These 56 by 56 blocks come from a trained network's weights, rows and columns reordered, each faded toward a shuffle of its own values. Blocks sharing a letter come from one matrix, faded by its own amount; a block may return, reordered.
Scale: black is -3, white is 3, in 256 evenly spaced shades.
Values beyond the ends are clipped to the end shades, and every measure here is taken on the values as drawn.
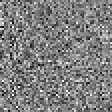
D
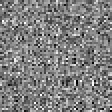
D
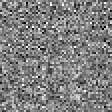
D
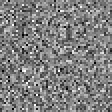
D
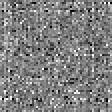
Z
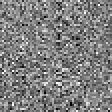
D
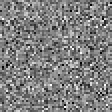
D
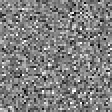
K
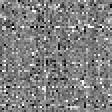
Z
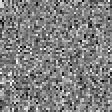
K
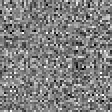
D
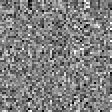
D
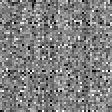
Z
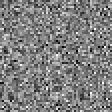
D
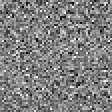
D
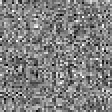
D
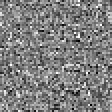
D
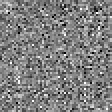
K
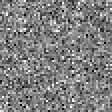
K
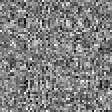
D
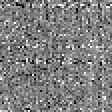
Z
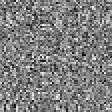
D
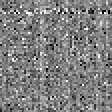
Z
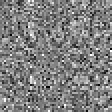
D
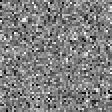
K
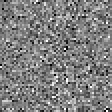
K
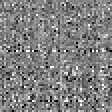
Z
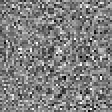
D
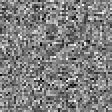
D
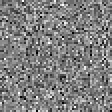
K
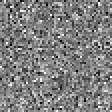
K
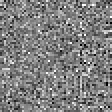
K
